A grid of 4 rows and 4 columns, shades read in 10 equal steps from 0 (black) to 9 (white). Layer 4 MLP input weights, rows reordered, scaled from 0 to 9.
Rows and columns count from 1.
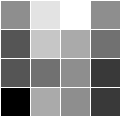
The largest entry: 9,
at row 1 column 3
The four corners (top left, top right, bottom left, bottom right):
5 5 0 2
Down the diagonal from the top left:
5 7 5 2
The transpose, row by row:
5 3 3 0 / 8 7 4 6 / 9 6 5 5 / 5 4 2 2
